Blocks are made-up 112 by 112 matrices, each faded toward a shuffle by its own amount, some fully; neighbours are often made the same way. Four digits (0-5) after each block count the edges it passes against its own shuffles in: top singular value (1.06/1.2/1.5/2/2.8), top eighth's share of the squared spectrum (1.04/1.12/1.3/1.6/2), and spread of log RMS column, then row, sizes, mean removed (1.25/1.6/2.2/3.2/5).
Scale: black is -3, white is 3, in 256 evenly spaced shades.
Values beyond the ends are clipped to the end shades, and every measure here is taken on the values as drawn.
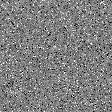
2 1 0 0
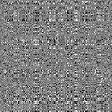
5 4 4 3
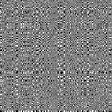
5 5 4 4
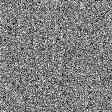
0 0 0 0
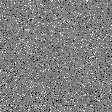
2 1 0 1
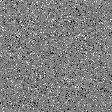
2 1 0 1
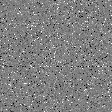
2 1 0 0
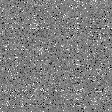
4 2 1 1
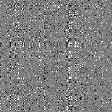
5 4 3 2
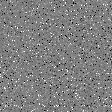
2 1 0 0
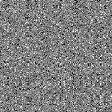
4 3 2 1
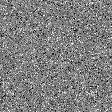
2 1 0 0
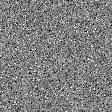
0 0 0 0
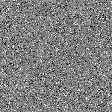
3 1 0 0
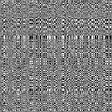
5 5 4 4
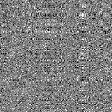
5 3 2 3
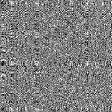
5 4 3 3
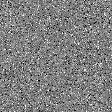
0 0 1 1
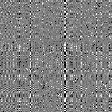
5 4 4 3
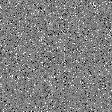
3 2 1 0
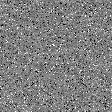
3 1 0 0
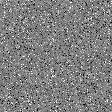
2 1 0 0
